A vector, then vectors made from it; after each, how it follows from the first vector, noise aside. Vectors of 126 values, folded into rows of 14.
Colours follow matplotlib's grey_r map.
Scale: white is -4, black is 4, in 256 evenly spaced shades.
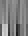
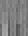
shrunk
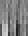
copied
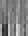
negated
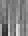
negated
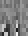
sign-scrambled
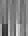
negated
